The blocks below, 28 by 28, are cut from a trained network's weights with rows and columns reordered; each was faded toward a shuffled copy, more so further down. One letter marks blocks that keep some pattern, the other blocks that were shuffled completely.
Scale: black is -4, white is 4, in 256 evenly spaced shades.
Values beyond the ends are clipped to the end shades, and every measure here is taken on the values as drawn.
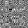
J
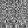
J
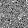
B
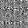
J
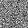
B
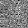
J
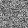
B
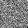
B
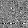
J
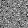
B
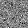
B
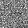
B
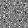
J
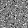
B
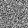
B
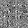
J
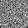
B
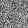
B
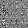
J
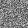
B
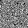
B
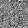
J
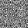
J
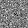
B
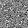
B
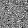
B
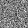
B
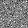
B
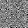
J
